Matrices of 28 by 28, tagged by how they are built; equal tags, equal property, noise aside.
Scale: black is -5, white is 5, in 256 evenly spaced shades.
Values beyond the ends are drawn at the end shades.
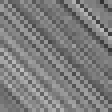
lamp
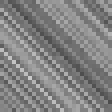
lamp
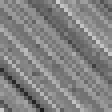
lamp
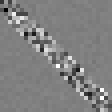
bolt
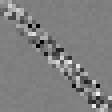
bolt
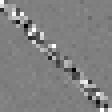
bolt
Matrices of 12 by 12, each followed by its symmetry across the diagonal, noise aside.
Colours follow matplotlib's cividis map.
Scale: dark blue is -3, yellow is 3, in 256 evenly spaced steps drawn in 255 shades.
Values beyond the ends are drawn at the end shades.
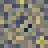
symmetric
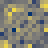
symmetric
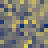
antisymmetric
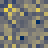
symmetric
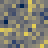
symmetric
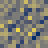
symmetric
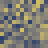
antisymmetric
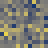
antisymmetric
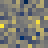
antisymmetric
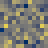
antisymmetric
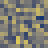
antisymmetric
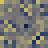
symmetric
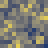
symmetric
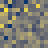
antisymmetric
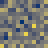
symmetric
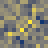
symmetric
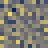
antisymmetric
